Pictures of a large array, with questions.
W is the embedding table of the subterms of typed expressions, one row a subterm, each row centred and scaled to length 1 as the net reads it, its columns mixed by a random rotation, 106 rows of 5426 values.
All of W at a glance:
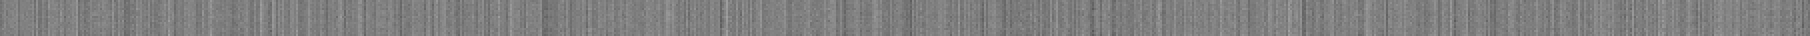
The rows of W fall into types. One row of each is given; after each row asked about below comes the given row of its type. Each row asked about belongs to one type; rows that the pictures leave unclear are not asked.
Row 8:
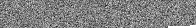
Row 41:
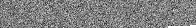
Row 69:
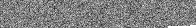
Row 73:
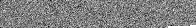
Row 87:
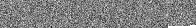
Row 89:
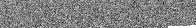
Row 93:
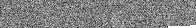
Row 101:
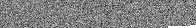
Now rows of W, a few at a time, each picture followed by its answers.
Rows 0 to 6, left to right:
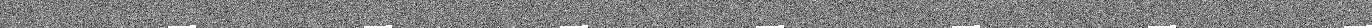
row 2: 41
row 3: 69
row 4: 73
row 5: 87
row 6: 73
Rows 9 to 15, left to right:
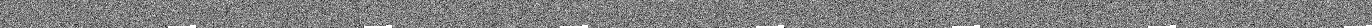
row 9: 8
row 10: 87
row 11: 69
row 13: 73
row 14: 101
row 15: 8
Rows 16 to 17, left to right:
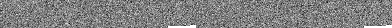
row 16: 101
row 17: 101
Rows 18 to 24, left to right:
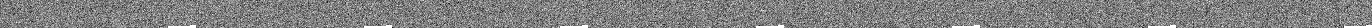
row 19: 101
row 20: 73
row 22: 41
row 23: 87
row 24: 87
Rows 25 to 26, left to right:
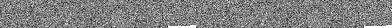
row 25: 93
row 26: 93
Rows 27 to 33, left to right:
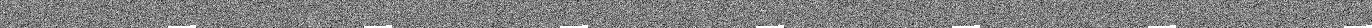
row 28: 93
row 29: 101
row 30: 8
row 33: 101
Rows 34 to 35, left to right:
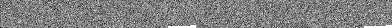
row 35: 41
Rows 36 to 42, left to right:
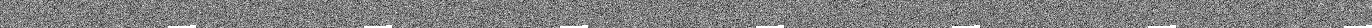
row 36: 69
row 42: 69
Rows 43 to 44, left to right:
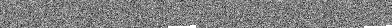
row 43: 89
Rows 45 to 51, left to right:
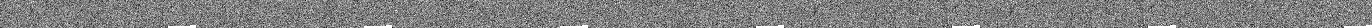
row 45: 8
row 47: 73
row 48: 8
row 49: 87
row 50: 87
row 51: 8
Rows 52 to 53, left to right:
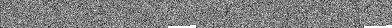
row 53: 87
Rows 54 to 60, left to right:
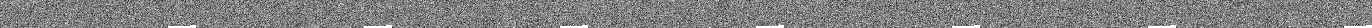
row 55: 69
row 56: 93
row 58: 101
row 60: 93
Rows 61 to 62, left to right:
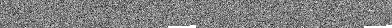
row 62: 8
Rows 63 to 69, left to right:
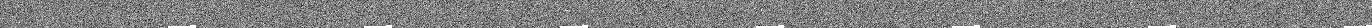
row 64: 8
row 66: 73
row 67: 41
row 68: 101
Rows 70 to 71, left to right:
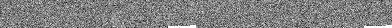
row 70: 93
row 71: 101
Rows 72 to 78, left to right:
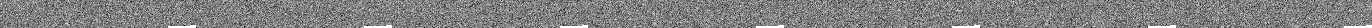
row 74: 101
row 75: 41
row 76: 8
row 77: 93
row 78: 41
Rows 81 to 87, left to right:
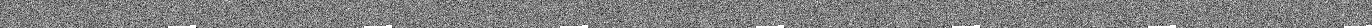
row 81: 8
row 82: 73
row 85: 93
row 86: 93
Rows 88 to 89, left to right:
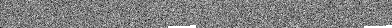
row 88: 73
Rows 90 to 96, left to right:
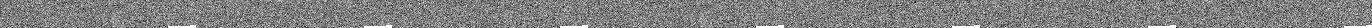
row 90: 93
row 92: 8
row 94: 101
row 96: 73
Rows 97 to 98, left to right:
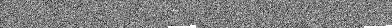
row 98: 41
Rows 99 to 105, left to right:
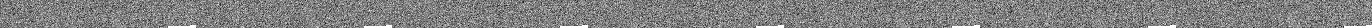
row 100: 41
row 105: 93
